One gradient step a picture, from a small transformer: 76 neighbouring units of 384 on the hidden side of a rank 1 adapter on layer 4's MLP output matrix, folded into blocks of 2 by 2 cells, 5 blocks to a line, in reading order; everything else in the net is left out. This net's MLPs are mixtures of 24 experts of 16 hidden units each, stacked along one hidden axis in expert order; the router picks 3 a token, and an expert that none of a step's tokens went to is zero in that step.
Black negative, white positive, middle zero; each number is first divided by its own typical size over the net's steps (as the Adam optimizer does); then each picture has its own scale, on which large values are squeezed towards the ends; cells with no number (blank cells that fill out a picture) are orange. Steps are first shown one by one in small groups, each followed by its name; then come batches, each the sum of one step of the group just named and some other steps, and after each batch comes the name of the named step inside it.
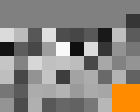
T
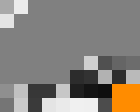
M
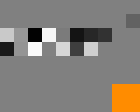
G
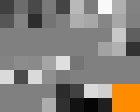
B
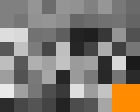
T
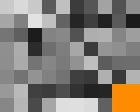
M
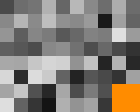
T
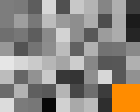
T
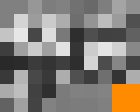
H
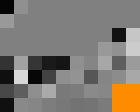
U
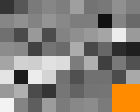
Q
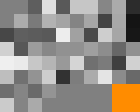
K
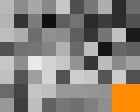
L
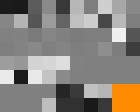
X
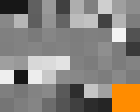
X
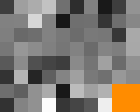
U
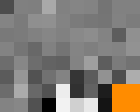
U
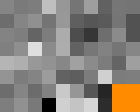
K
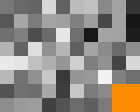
K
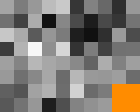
L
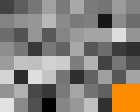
Q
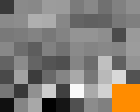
U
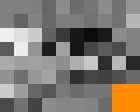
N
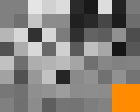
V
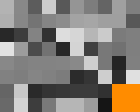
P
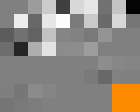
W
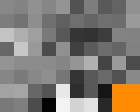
N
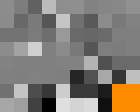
P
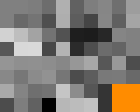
N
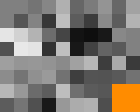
N
